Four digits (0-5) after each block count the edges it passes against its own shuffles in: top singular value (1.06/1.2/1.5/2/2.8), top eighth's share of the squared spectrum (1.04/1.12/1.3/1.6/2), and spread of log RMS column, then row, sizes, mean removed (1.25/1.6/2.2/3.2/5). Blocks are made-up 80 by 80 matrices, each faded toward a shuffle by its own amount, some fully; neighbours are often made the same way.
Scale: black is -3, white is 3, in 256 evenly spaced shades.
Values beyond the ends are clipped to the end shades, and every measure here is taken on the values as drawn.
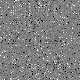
3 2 0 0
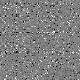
4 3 1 2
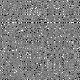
4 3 2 2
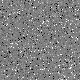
0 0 0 0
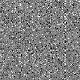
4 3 1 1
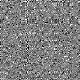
4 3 2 2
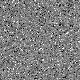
3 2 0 1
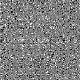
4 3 2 2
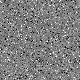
0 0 0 0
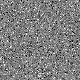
2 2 0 0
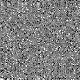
3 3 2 1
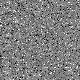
2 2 0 0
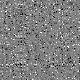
3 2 1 1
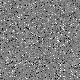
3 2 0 0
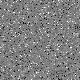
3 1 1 0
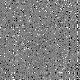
4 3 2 1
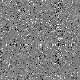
3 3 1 1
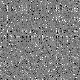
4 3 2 1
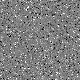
1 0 0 0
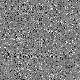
3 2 1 1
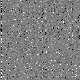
4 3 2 0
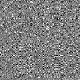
4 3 2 2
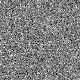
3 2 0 0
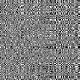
5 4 3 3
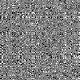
4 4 2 2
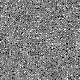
3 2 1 1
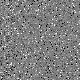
2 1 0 0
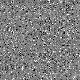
3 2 1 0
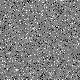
0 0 0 0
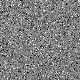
0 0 0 0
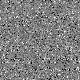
1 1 0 2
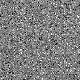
3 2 1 0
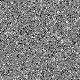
3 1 0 0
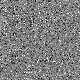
2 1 0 0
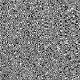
4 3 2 2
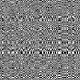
5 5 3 4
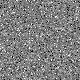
2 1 0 0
